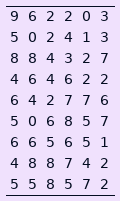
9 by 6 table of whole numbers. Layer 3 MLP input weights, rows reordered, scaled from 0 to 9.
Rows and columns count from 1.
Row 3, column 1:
8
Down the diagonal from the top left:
9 0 4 6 7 7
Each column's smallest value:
4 0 2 2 0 1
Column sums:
52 43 41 48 33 33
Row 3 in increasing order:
2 3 4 7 8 8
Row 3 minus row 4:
4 2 0 -3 0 5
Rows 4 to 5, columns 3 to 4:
4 6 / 2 7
